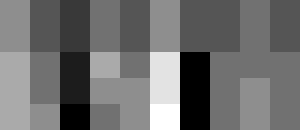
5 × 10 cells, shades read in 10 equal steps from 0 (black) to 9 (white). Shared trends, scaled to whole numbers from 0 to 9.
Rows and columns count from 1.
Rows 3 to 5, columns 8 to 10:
4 4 4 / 4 5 4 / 4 5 4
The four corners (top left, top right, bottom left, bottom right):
5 3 6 4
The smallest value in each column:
5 3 0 4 3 5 0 3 4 3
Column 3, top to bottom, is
2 2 1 1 0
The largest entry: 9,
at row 5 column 6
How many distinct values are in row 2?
4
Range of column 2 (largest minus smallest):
2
